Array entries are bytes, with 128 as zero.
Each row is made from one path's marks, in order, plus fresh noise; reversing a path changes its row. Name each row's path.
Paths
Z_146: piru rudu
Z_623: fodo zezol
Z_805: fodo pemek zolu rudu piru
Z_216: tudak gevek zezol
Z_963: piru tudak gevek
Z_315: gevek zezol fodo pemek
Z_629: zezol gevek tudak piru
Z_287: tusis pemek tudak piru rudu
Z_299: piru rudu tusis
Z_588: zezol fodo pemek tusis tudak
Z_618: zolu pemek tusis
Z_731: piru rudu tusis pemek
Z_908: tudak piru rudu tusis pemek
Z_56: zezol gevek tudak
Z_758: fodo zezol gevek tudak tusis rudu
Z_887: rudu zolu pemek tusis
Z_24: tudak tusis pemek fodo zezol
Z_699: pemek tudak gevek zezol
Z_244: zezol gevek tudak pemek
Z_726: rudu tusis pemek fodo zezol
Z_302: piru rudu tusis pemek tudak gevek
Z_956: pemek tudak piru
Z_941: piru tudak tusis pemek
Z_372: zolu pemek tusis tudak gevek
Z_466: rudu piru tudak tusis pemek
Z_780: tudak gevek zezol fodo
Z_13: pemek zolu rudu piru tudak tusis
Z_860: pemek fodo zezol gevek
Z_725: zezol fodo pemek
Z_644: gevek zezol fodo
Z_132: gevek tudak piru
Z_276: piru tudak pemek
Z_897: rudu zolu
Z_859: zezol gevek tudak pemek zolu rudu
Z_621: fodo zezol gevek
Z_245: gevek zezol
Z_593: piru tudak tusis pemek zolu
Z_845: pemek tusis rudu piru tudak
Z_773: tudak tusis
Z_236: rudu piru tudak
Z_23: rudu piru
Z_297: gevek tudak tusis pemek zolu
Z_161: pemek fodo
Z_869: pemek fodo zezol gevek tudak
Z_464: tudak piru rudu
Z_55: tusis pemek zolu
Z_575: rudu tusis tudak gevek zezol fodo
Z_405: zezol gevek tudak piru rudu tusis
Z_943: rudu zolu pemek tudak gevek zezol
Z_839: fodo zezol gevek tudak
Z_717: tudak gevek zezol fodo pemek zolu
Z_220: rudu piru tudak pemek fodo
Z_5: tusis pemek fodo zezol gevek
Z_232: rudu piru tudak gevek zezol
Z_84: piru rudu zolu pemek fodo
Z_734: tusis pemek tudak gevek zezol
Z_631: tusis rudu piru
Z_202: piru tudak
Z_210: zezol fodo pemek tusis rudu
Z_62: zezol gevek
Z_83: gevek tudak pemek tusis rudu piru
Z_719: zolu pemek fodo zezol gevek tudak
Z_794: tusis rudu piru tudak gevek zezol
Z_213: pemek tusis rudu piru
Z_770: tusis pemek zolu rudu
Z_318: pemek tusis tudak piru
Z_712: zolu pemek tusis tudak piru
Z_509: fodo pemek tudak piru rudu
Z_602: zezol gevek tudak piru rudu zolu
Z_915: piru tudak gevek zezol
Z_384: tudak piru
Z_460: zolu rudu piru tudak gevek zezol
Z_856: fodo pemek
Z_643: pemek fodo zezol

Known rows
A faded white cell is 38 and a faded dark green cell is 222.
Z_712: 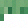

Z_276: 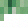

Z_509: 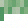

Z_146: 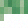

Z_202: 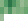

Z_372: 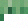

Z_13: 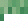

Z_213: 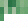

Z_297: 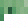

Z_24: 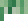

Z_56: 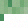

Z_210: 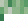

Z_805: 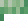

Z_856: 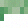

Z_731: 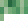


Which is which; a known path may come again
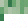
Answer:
Z_588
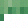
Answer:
Z_618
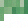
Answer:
Z_84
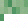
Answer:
Z_602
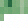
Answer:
Z_915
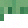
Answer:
Z_712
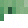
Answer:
Z_297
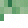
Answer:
Z_405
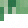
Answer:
Z_845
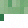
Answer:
Z_859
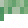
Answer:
Z_509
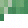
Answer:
Z_887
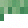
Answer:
Z_13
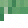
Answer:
Z_770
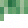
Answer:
Z_302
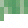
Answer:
Z_232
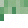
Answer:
Z_758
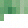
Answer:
Z_132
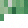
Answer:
Z_897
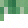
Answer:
Z_794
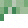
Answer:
Z_644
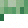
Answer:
Z_719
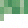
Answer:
Z_146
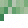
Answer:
Z_315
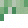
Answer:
Z_621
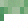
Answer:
Z_856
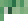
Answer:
Z_773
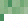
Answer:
Z_56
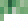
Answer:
Z_276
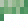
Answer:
Z_805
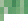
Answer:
Z_236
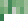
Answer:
Z_699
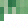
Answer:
Z_213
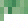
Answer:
Z_464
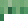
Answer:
Z_372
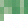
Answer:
Z_23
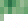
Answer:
Z_202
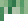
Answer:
Z_24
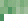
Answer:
Z_780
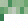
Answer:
Z_643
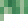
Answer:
Z_299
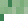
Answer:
Z_244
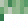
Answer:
Z_210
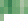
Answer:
Z_963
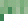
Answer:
Z_717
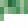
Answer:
Z_731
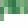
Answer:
Z_631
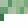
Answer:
Z_860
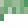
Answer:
Z_623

